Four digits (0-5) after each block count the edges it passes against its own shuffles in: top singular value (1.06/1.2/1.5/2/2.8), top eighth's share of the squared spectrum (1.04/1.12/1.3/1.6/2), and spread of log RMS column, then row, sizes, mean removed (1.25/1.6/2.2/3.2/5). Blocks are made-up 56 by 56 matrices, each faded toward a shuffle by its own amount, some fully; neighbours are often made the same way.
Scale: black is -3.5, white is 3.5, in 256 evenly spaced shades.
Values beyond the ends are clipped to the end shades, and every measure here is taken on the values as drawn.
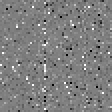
2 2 0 0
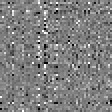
4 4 2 2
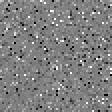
0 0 0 0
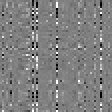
5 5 3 2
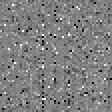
3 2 1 0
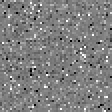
1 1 1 0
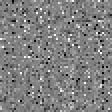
3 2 1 0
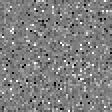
1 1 0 0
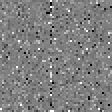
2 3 1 0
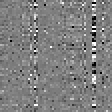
4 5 3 2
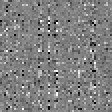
2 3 3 2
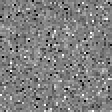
0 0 0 0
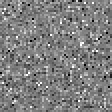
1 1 0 0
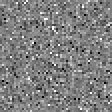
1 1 0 0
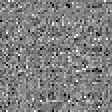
4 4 2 2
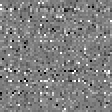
3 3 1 2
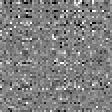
4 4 2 3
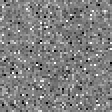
2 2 0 1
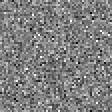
0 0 0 0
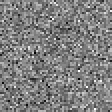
0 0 0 0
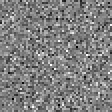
0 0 0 0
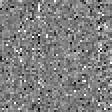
1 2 2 0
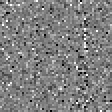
1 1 1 0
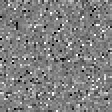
0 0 0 1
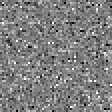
0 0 0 1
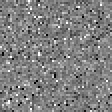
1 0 0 0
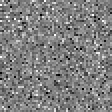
1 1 0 0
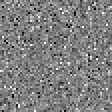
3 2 0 0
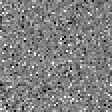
0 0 0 0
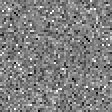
1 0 0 0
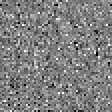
2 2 1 1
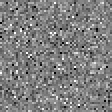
3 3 1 1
